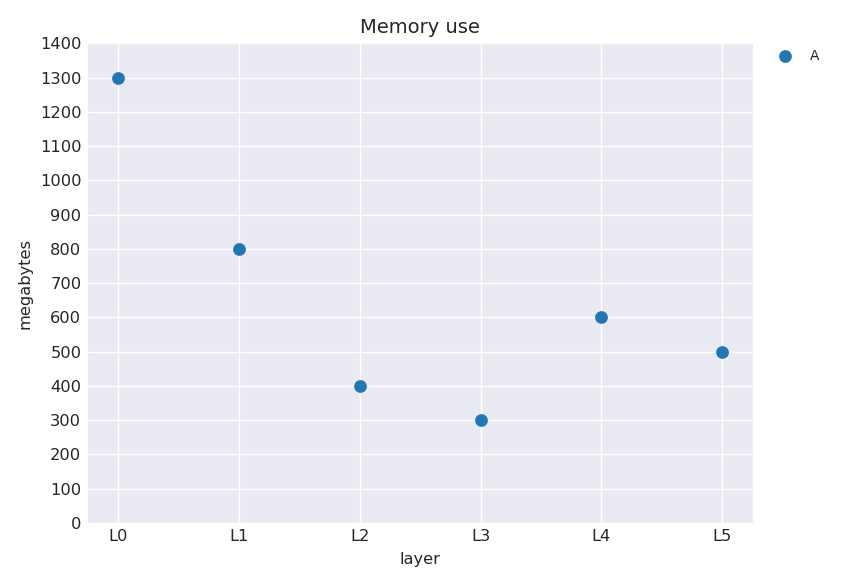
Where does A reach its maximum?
L0
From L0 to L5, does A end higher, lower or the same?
lower
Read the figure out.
Title: Memory use
x-axis: layer, ticks L0 L1 L2 L3 L4 L5
y-axis: megabytes, ticks 0 100 200 300 400 500 600 700 800 900 1000 1100 1200 1300 1400
Legend: A
Values:
A: 1300 800 400 300 600 500
